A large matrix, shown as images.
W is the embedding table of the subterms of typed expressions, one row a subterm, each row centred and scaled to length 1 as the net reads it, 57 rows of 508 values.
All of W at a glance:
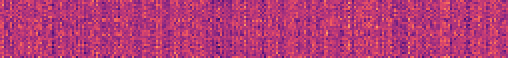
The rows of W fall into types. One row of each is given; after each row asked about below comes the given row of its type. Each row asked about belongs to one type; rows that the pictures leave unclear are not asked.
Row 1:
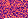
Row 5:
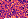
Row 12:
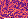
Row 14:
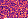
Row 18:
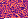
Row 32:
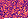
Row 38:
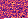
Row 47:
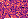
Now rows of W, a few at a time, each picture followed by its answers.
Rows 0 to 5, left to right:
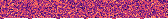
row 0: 12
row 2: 12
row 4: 47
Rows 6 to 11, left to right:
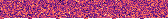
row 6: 32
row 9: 38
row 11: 18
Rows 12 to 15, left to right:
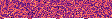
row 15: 18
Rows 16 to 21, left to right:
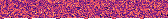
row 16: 12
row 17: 14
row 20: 32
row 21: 32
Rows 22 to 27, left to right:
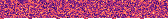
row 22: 5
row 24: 12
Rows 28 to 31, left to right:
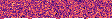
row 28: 38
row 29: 32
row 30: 5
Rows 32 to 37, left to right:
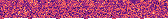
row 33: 47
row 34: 1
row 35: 1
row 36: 5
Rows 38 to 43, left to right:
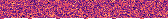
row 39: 14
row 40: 12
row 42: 18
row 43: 32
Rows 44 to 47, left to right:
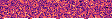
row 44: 14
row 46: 47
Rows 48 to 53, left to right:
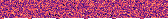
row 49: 32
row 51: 1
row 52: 18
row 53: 38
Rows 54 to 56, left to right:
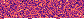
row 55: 18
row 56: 12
